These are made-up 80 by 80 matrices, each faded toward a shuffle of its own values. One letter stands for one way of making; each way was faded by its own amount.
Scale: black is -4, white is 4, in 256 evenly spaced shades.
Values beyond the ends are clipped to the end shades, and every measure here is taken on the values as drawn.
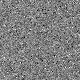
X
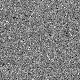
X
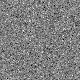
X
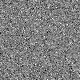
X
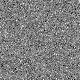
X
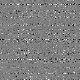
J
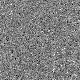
X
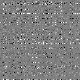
J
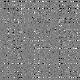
J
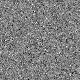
X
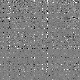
J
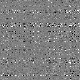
J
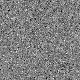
X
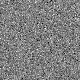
X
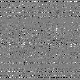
J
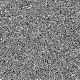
X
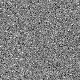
X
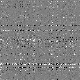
J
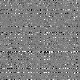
J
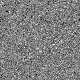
X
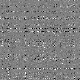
J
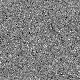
X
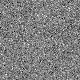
X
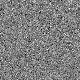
X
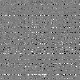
J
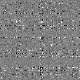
J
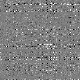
J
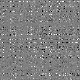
J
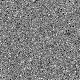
X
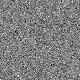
X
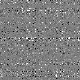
J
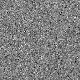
X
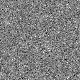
X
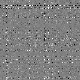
J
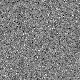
X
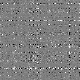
J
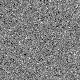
X
